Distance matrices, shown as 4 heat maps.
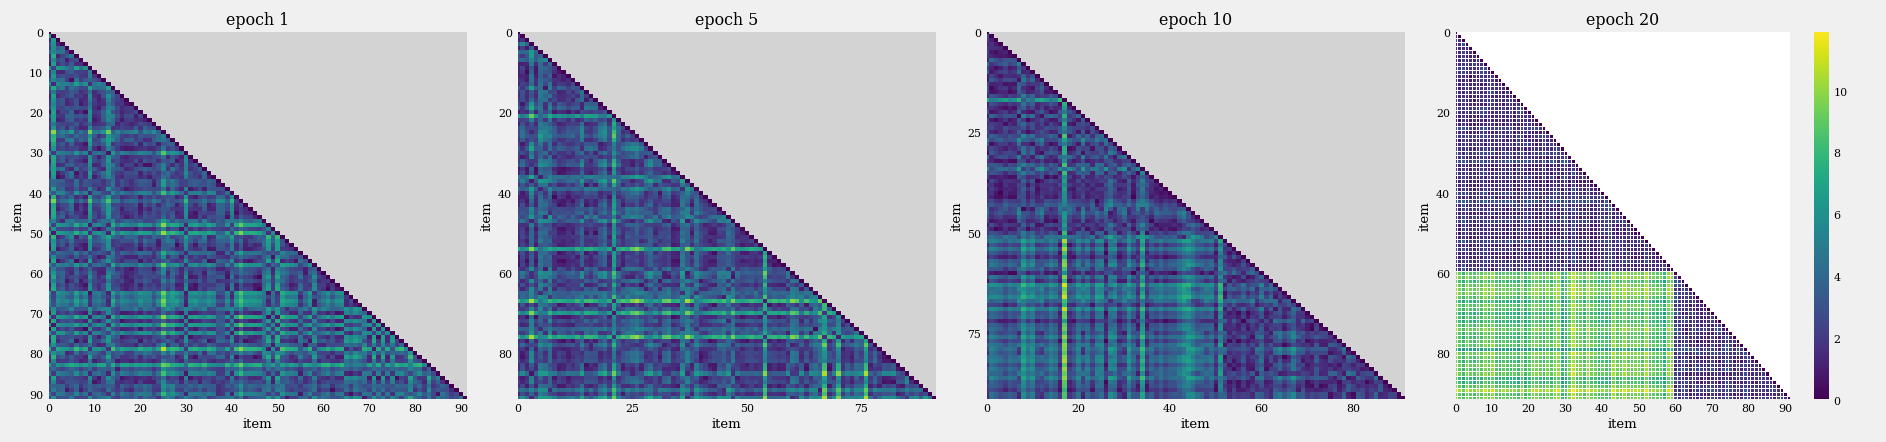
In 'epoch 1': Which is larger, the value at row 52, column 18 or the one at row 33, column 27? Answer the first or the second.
the first
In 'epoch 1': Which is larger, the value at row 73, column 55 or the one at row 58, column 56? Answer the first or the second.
the second
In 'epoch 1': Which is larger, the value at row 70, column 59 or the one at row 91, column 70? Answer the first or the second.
the second
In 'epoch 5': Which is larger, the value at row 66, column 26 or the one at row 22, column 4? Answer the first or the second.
the first
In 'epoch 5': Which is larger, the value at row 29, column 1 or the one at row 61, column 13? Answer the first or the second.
the second
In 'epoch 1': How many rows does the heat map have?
92
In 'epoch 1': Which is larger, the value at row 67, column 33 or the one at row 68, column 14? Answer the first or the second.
the second
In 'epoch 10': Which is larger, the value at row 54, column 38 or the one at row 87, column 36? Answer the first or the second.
the first
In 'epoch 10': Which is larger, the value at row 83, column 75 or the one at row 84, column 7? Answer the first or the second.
the second
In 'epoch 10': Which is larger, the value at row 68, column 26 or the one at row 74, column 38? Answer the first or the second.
the second
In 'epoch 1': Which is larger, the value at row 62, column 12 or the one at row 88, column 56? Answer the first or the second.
the second
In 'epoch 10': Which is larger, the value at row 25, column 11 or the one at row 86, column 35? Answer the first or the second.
the second
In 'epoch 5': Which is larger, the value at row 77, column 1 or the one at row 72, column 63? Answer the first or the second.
the second
